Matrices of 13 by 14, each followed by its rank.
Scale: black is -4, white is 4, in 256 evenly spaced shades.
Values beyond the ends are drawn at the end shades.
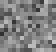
full rank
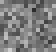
full rank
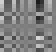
one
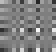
one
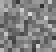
full rank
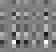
one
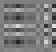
one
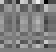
one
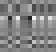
one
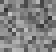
full rank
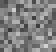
full rank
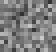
full rank
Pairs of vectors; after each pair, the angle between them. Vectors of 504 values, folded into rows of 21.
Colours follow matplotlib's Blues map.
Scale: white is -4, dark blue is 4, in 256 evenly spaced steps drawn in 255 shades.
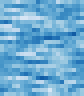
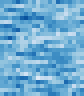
nearly opposite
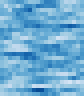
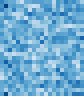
partly opposed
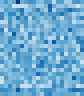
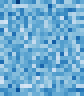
nearly parallel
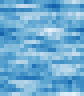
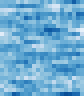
nearly opposite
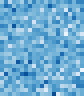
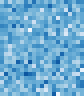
nearly parallel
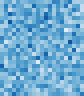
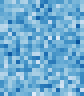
partly aligned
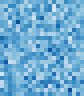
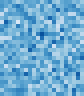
partly opposed
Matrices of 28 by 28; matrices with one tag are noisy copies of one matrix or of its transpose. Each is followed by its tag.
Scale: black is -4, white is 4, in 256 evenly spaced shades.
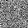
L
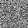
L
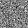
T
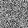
L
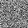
L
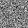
T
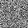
L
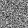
T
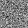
T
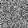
L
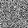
L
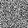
L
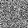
L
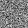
T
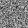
T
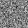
T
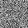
L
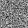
T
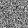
T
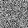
L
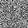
L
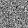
T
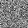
L
